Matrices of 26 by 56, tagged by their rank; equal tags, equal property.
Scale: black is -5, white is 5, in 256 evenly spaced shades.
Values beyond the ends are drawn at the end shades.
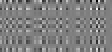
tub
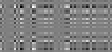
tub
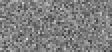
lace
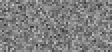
lace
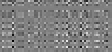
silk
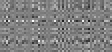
silk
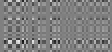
tub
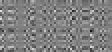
silk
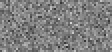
lace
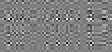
silk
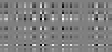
tub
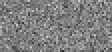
lace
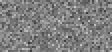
lace
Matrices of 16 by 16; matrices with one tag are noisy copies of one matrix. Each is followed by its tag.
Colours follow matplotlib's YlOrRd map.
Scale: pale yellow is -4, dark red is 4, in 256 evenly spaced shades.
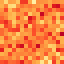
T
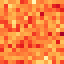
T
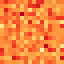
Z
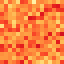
T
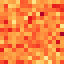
T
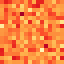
Z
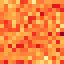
T
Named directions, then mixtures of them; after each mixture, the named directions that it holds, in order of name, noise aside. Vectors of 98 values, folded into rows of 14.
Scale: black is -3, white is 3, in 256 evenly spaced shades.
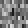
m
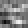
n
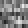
m, n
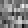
m, n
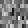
m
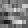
n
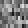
m, n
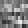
m, n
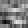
n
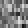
m, n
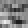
n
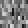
m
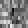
m, n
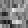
m, n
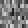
m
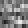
m, n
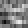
n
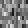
m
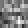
m, n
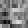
m, n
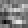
n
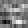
n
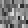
m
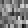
m, n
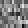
m, n
